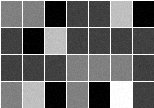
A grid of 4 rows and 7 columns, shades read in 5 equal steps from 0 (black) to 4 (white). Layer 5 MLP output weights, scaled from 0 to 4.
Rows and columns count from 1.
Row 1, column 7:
0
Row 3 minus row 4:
-1 -2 1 0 2 -2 0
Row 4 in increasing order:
0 0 1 2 2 3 4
